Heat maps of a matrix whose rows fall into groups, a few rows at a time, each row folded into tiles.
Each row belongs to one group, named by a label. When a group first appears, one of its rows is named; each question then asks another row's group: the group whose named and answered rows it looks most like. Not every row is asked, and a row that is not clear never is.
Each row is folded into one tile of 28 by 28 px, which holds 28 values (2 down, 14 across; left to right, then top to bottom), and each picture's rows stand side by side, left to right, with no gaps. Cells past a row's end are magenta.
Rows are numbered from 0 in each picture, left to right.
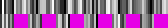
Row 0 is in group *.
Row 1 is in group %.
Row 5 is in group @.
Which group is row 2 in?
%
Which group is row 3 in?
*
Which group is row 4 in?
@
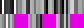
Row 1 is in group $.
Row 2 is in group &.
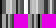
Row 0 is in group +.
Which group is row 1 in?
$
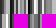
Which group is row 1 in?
+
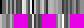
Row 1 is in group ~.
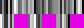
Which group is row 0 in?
&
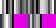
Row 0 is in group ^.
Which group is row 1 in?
%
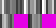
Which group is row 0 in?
@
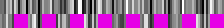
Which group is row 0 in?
$
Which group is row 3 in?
&
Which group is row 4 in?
~
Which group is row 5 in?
~
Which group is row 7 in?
&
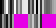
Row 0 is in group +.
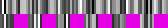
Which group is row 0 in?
~
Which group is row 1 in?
*
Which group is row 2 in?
*
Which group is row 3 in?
%
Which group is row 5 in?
&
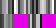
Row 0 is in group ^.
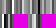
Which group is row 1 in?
~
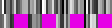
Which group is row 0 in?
~
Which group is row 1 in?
^
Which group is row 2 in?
&
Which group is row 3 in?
*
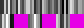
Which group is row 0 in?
+
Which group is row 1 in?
^
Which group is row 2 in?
&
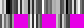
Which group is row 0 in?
@
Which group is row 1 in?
*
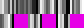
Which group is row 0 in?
^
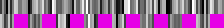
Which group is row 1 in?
+
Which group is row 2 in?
+
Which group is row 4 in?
%
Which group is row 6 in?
+
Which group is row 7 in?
&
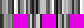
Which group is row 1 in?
%
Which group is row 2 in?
+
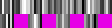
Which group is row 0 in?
*
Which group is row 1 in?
^
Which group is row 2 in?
$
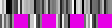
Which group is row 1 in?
@
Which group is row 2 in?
$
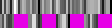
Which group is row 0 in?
~
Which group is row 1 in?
~
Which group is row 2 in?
^
